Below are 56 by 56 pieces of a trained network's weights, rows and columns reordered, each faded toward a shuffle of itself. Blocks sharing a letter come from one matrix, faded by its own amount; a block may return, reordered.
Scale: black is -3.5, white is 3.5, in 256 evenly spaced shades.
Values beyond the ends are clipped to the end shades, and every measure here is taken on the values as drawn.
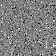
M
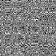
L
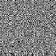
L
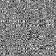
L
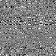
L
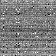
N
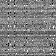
N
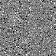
M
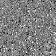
M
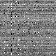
N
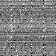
N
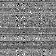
N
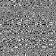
L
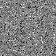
M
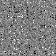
M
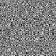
L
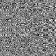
L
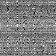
N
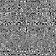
L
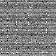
N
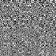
L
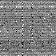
N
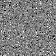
M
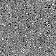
M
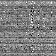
N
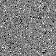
M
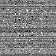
N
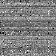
N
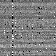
N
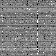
N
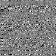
L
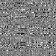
L
